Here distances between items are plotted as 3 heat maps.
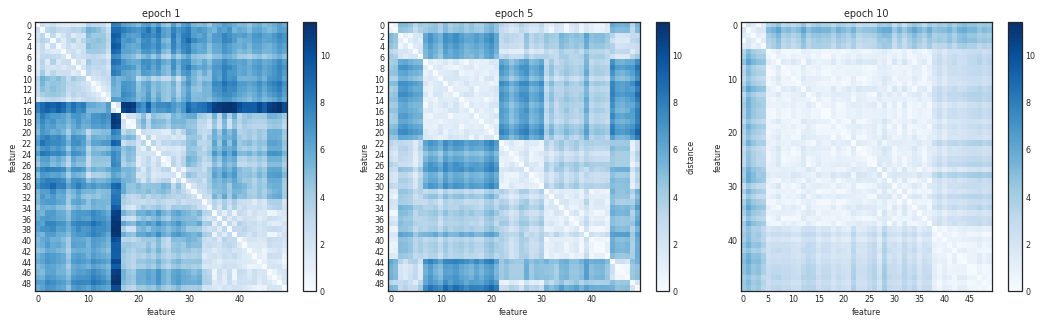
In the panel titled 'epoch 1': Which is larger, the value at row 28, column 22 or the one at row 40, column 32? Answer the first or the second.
the second
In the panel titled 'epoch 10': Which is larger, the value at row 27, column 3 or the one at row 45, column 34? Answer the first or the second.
the first
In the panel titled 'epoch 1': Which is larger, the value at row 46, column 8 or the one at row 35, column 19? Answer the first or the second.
the first
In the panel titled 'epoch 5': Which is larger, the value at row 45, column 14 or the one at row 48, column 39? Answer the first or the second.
the first
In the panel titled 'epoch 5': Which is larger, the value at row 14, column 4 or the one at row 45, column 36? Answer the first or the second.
the first
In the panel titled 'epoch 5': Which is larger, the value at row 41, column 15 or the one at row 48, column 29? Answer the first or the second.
the first
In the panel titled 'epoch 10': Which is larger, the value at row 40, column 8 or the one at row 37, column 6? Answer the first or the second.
the first
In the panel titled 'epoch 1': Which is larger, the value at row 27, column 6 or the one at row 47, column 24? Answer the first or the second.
the second
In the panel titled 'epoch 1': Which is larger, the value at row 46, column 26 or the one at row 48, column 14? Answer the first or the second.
the second
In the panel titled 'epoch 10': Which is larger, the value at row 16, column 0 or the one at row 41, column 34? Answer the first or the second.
the first
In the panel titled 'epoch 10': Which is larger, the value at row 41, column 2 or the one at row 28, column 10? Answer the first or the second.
the first
